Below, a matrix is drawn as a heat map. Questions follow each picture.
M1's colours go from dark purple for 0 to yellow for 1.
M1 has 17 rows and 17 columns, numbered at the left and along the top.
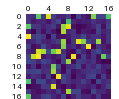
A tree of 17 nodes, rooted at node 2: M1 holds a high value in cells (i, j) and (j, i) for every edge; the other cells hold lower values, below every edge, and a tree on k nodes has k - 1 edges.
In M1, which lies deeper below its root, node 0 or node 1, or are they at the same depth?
node 1
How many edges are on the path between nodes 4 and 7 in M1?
3
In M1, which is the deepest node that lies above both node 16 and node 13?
0
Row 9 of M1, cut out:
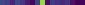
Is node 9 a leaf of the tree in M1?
yes
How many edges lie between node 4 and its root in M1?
2
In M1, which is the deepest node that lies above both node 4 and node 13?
0
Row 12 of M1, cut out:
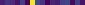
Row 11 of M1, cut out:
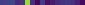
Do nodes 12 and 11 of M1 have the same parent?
no
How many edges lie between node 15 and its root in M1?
2
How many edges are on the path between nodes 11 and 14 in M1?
2
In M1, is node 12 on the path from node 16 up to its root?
no
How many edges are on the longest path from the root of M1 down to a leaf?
3
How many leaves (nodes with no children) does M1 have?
11
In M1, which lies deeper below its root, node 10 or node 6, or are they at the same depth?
node 10
